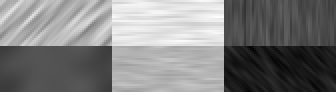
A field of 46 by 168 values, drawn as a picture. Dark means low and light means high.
It is made of 2 by 3 panels. Panel 1,1: high, slanting up to the right. Panel 1,2: very high, streaked across, faint in contrast. Panel 1,3: low, streaked downward, faint in contrast. Panel 2,1: low, smooth, faint in contrast. Panel 2,2: high, streaked across, faint in contrast. Panel 2,3: very low, slanting down to the right, faint in contrast.
